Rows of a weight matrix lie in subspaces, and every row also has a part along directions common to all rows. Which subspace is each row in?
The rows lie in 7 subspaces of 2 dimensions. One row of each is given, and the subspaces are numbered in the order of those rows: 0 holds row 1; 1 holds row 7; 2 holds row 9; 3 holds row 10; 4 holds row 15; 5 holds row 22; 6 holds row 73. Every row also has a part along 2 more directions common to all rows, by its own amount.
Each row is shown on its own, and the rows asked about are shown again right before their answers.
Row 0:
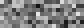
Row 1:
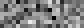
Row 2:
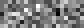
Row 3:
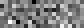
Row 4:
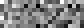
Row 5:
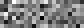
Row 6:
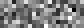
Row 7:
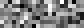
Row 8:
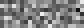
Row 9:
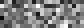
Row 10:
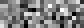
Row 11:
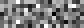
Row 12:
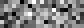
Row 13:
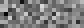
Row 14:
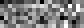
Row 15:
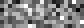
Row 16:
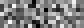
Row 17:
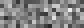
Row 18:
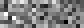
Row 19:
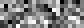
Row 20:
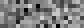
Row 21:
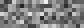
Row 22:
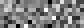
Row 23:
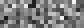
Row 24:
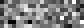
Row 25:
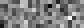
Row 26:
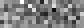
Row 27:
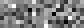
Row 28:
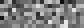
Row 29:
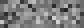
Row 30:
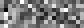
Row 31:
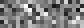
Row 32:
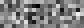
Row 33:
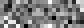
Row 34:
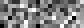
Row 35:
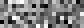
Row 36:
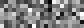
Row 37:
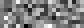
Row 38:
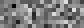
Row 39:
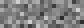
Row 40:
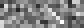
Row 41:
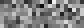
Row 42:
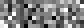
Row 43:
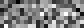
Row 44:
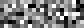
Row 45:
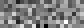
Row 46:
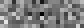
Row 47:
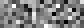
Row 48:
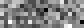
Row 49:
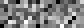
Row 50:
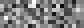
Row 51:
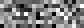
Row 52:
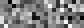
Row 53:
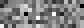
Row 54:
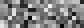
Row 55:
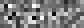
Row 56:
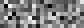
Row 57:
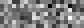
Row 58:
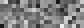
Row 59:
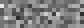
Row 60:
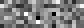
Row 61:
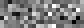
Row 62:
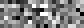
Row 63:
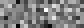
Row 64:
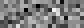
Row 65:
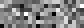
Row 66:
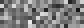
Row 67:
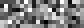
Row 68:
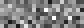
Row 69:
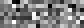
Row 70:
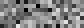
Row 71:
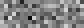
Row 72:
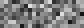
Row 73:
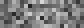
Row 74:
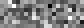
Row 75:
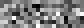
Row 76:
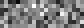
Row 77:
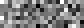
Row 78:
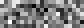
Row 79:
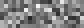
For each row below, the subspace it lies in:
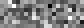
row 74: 1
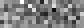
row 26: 6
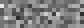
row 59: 5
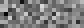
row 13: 6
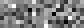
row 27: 1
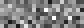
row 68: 5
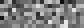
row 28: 2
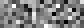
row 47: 1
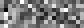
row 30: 6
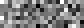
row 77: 2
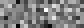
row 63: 5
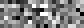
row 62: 5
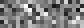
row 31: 5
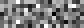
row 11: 0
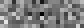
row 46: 6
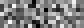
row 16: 4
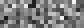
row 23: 4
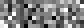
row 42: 3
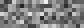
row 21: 6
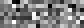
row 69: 1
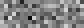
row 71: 3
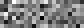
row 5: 6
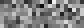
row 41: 1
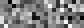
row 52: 1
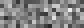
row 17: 5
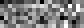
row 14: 2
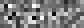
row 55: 3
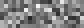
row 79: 0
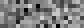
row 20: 0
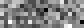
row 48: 4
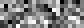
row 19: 0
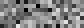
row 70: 0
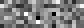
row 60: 2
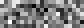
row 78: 4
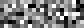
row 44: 4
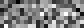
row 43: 4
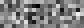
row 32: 3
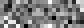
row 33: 5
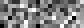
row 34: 3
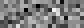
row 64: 0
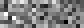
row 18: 6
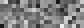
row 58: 3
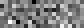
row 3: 4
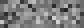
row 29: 6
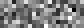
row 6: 1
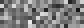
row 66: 5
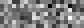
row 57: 1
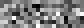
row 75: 0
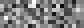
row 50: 4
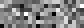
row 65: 2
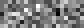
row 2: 0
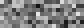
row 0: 2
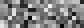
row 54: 3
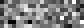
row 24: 4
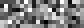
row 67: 0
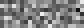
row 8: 5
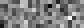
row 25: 3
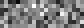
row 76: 4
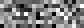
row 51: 2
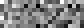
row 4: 2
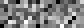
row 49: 3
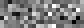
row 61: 2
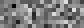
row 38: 1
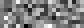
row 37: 5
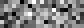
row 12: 6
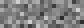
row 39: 4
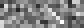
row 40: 0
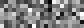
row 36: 1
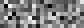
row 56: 3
